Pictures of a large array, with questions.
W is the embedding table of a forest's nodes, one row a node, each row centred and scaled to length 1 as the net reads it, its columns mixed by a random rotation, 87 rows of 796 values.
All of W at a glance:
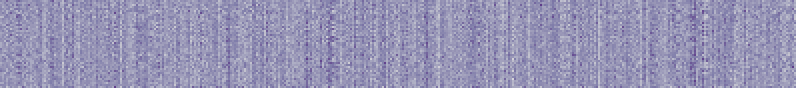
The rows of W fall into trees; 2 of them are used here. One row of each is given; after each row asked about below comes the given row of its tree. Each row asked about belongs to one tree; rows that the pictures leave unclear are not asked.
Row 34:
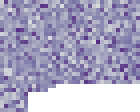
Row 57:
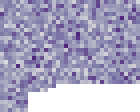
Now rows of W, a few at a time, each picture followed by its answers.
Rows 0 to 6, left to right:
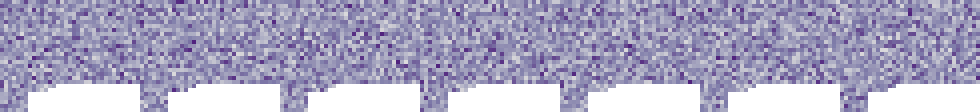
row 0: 57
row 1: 57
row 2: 34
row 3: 57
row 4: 57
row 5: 57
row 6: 34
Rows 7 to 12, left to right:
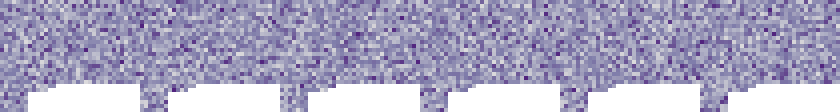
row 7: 57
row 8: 57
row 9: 57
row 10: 34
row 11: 34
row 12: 34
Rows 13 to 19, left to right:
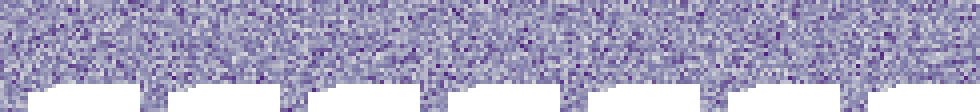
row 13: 34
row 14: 57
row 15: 57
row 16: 57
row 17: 57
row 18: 57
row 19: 57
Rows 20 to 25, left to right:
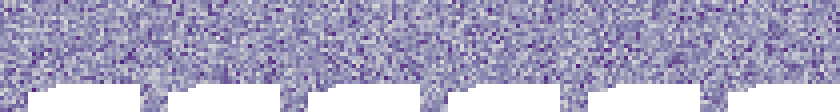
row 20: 57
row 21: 34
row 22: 34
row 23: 34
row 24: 57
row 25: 57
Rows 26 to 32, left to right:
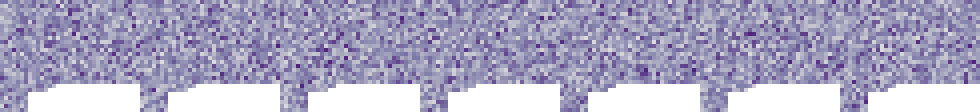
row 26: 34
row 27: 34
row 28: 57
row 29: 57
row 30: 34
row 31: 34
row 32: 34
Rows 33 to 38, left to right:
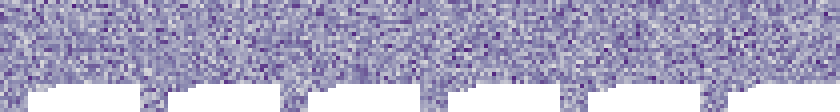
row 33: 57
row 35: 34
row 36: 57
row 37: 57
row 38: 34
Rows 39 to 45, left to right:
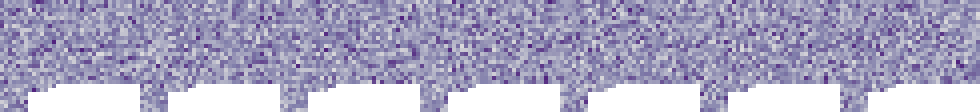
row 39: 57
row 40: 57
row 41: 57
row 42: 34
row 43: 34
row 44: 34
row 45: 34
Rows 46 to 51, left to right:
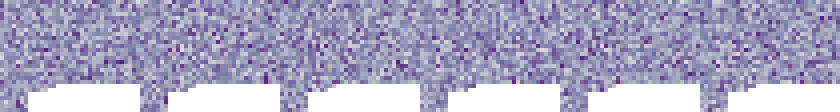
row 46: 57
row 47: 34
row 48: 34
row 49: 57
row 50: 34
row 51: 57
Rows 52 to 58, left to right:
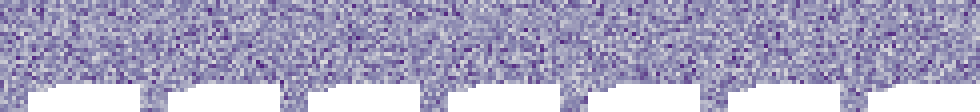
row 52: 57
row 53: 34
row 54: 57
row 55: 57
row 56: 34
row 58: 34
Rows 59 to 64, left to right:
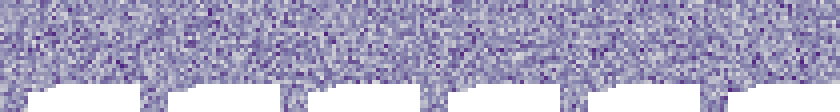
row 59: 34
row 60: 34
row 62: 57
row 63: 57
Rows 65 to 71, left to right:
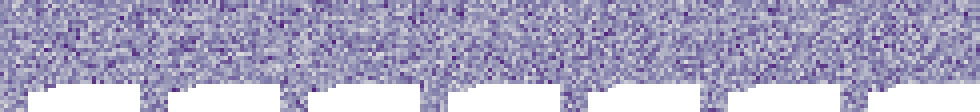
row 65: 57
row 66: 57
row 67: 57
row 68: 57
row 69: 34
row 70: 34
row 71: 34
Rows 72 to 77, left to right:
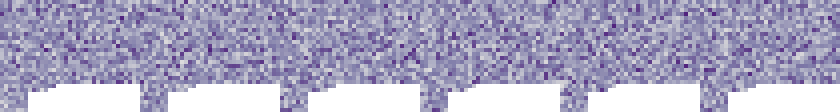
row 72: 57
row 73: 57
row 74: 57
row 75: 34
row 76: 34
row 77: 57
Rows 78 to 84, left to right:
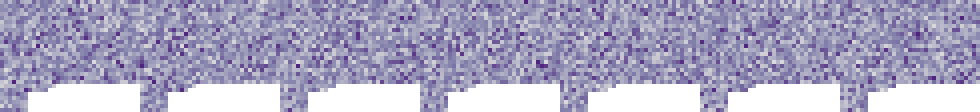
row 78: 34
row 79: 34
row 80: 57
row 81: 34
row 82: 57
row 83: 34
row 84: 57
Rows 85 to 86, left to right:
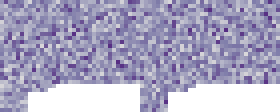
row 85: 34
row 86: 34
